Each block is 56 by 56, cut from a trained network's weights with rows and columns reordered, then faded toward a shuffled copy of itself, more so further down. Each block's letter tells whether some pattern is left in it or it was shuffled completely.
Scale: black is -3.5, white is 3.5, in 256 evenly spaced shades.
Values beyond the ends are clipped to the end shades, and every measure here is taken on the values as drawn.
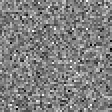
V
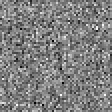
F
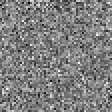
F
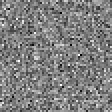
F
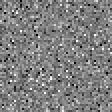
V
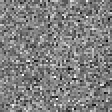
F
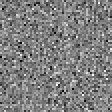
V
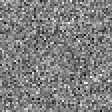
V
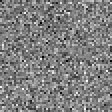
V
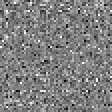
F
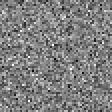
V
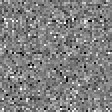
F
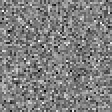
V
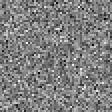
V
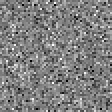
V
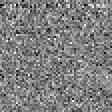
F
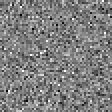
F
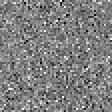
V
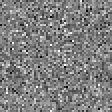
F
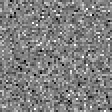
V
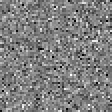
V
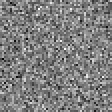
V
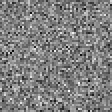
F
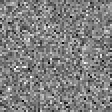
F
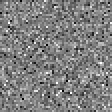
V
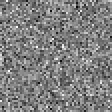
V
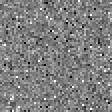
V
